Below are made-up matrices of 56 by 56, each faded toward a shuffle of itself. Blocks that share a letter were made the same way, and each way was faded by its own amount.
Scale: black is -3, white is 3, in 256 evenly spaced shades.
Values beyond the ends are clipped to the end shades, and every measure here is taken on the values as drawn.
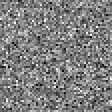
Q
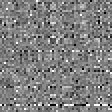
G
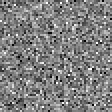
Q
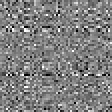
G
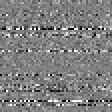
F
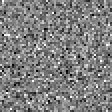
Q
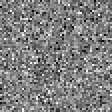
Q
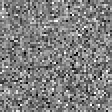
Q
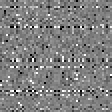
G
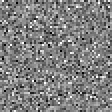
Q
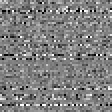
F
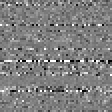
F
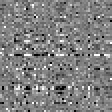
G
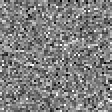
Q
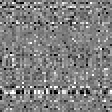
G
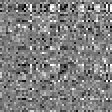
G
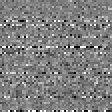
F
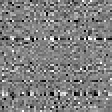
G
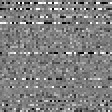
F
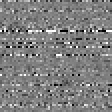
F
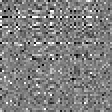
G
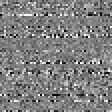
F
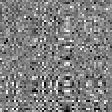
G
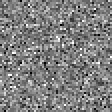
Q
